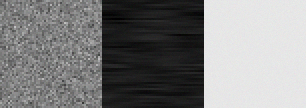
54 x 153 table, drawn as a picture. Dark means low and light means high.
The table splits into one row of 3 panels. Panel 1,1: middling, fine-grained. Panel 1,2: very low, streaked across, faint in contrast. Panel 1,3: very high, flat.
